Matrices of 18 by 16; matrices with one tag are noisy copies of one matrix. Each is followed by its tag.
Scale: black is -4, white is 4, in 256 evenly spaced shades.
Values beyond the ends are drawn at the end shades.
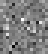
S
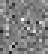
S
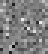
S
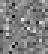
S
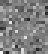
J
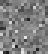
J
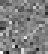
J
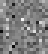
S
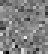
J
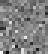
J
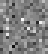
S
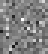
S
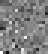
J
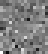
J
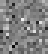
S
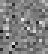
S
